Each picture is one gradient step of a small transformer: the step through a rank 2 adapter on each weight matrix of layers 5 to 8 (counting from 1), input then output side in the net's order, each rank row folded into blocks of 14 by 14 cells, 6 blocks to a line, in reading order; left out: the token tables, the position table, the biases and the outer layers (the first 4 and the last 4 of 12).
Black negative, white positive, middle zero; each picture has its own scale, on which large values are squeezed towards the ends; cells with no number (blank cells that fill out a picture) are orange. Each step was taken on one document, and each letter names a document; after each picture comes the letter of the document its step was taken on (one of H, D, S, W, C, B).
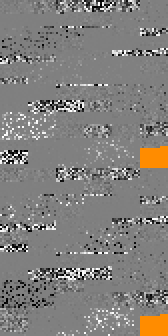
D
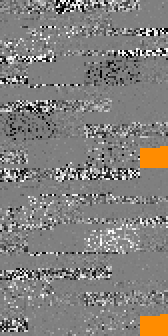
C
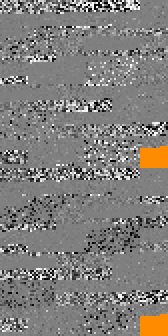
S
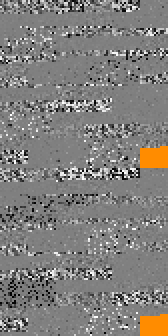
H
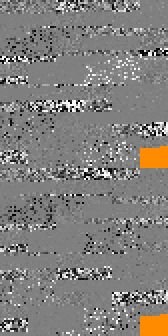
S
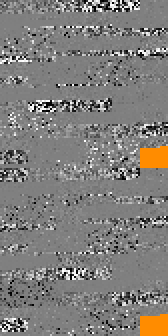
H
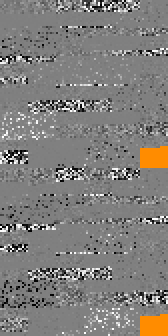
D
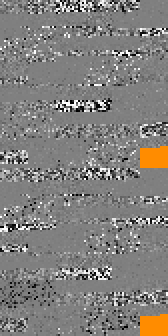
H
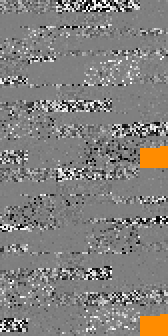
H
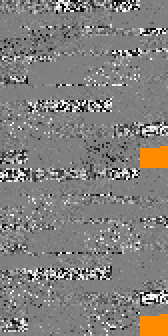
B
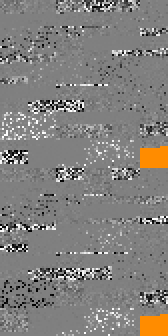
D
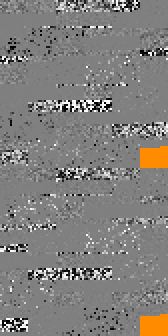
S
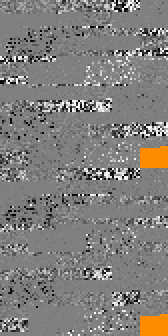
S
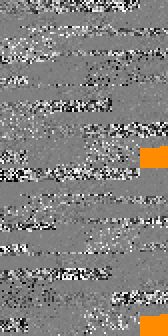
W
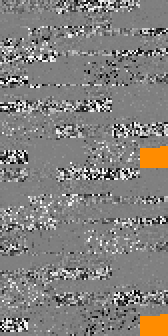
C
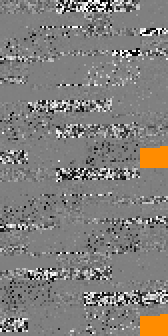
B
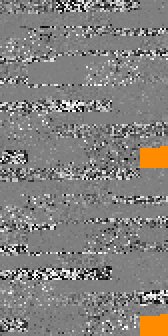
H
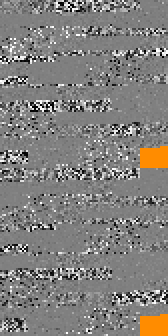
W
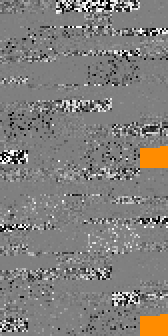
B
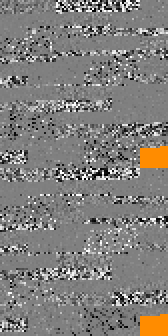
H
